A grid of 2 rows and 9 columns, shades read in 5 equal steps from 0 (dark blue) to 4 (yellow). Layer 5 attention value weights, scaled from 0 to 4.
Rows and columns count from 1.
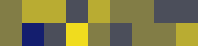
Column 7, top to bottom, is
2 2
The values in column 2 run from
0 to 3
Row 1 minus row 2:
0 3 2 -3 1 1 0 -1 -2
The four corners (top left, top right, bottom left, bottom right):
2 1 2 3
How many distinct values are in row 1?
3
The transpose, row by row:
2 2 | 3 0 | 3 1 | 1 4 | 3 2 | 2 1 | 2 2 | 1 2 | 1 3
